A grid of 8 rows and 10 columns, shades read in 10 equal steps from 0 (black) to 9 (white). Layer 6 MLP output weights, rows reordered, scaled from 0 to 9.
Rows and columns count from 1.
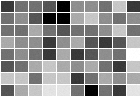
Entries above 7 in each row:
0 0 0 0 1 0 0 3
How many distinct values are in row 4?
5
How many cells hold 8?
3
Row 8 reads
3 6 7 8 8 4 0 4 2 8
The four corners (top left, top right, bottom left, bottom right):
2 2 3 8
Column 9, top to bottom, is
7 4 7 3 4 2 5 2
